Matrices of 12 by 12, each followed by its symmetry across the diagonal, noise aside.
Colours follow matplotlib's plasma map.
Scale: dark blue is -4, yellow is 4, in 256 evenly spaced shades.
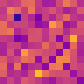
symmetric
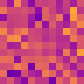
antisymmetric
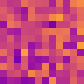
antisymmetric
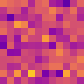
neither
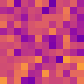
neither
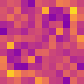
symmetric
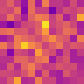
symmetric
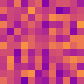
antisymmetric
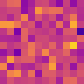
neither
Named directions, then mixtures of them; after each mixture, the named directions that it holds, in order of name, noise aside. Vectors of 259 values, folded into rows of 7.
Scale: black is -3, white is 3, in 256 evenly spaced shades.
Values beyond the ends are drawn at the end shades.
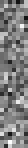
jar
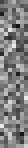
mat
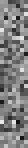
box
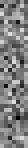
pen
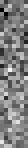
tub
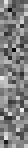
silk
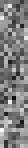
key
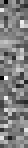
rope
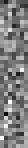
key, mat, rope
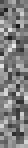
mat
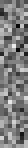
box, mat, tub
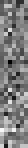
jar, key, mat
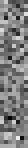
box, silk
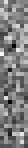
mat, tub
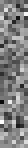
box, key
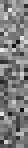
silk, tub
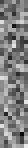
mat, silk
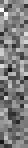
tub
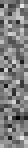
pen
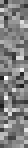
rope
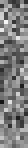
box, key, pen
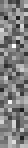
box, jar, mat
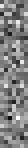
pen, silk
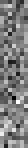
jar, key, pen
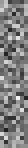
box, mat, silk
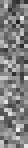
pen, silk, tub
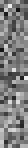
key, tub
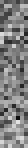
jar, pen, tub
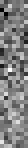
tub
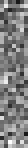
jar, silk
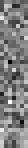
key, pen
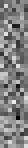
jar, mat, pen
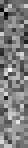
tub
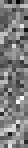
jar, tub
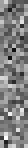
silk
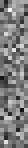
silk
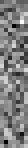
mat, silk
